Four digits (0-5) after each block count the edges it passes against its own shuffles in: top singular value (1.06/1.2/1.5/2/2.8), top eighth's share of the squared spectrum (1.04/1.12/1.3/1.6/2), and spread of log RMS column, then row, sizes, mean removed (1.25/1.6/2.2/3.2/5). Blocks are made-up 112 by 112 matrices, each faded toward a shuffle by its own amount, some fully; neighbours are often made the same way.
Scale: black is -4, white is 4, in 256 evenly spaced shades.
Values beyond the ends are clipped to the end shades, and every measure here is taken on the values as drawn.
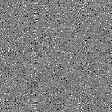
4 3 2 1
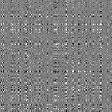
5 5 4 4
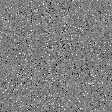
3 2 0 0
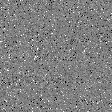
2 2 0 1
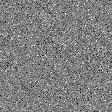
0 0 0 0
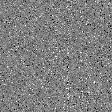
1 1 2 0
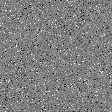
0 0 0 0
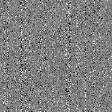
2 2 3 0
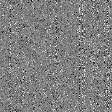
2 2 3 0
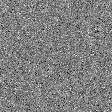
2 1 0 0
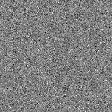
3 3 1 1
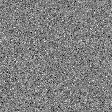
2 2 0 0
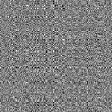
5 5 3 3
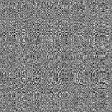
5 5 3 3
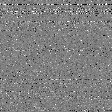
3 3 0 3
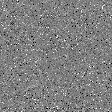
1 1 0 1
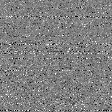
2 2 0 3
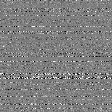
3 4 0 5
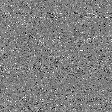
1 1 0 2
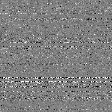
3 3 0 4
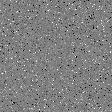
0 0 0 0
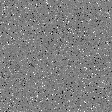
0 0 0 0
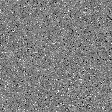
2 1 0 0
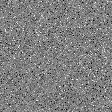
2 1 0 0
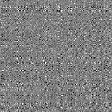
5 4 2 3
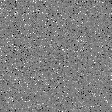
3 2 1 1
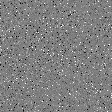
2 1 0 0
